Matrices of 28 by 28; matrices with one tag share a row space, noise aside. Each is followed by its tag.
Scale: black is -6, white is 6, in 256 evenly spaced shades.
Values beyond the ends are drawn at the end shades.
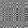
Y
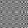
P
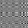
P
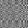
P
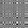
Y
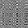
Y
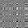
Y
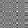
Y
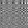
P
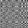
P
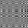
P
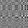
P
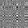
Y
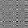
Y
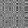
Y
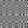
P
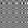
P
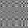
P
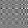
P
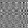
P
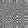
Y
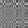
Y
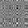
Y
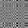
Y
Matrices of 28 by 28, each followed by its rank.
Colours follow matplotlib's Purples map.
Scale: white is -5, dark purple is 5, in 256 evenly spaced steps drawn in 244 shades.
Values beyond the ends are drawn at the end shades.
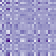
two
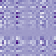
two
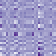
two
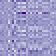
three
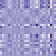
two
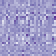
three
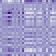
two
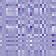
two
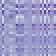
two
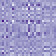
three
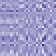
three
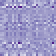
three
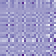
two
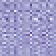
three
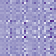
three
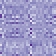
three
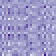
three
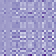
two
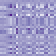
two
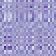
two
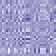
three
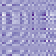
two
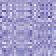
three
